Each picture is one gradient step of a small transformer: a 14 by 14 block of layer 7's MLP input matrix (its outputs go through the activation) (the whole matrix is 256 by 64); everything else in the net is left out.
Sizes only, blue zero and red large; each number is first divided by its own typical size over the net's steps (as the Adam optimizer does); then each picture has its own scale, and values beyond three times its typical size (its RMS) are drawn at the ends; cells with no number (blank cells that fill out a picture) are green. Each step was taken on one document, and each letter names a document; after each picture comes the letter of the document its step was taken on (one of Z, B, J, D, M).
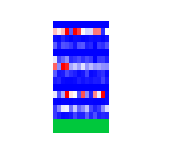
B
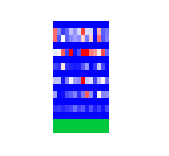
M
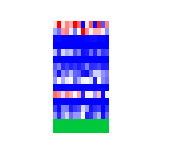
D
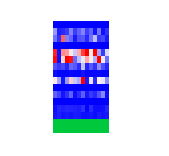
M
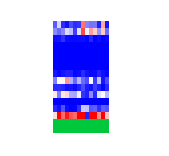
D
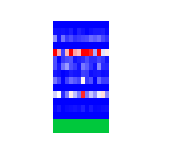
M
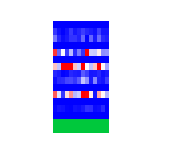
M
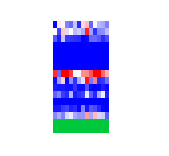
D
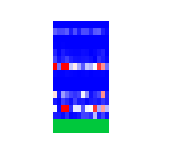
B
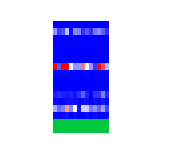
B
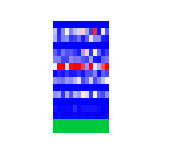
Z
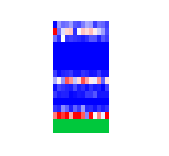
D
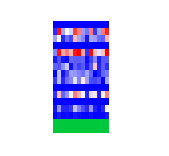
Z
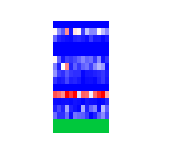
B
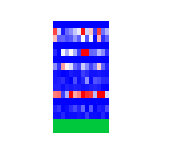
M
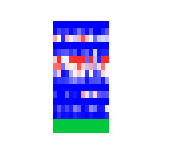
Z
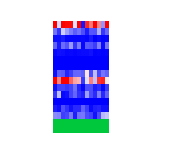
D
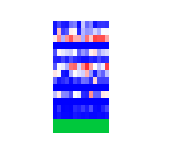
Z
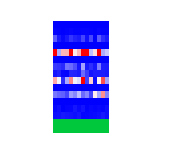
M
